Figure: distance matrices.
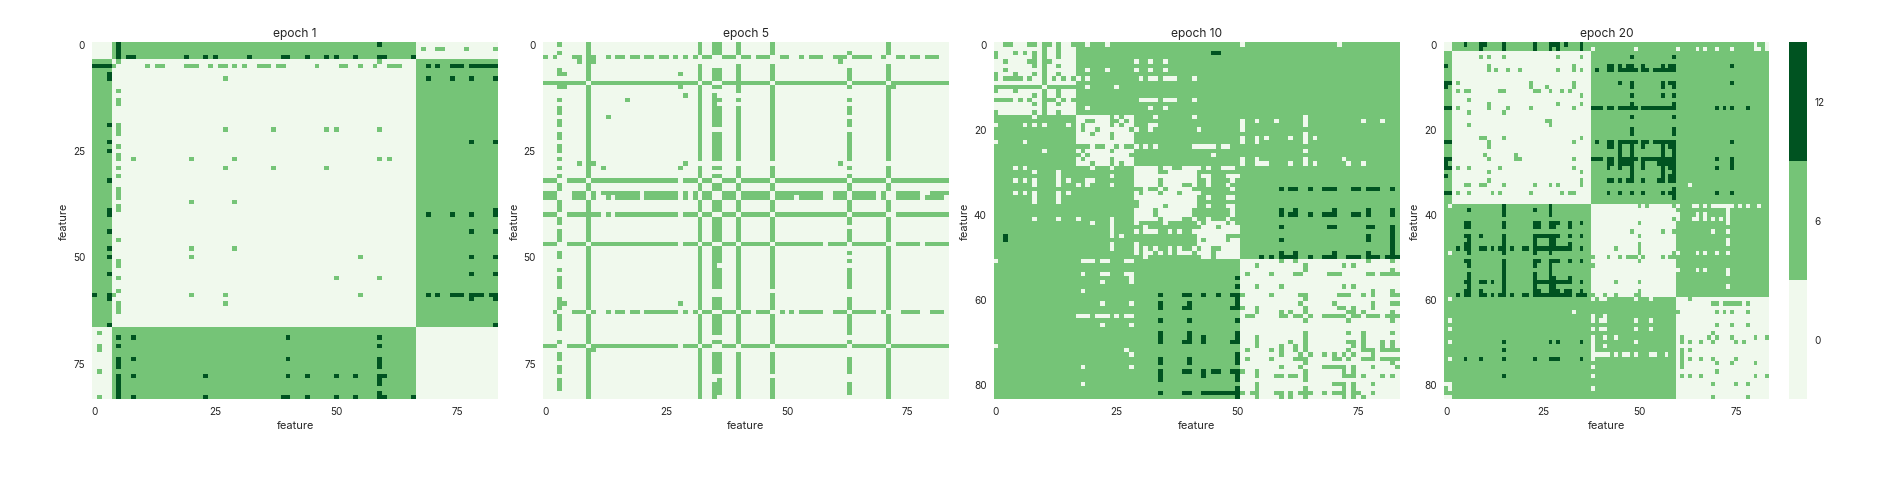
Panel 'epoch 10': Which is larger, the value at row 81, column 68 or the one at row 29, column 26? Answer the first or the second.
the second
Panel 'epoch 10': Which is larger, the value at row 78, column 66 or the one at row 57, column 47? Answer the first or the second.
the second
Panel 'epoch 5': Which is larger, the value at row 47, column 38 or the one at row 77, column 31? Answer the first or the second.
the first
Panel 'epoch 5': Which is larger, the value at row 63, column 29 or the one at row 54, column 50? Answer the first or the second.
the first
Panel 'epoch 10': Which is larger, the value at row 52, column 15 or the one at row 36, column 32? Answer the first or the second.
the first
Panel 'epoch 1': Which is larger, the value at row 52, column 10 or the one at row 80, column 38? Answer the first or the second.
the second
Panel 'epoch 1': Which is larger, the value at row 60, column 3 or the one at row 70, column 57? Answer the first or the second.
the first
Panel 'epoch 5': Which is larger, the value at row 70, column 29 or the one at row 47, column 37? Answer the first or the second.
the second
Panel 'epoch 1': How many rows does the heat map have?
84
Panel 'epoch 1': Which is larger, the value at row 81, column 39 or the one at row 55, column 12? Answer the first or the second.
the first
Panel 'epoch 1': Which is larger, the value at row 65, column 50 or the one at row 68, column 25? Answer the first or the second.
the second
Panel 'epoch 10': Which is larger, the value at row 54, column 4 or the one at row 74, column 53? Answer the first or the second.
the first
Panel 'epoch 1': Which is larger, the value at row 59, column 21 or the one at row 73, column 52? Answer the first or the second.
the second
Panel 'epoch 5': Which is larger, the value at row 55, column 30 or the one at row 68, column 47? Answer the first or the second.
the second
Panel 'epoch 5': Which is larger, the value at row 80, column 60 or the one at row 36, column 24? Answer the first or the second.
the second
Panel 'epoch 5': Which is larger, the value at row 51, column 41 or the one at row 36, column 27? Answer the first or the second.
the second
